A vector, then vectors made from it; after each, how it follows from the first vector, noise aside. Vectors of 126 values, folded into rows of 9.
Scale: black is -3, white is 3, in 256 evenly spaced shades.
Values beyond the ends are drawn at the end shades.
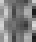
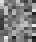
sign-scrambled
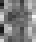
reversed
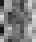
reversed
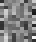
sign-scrambled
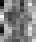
reversed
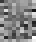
sign-scrambled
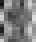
reversed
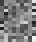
sign-scrambled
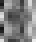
reversed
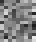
sign-scrambled
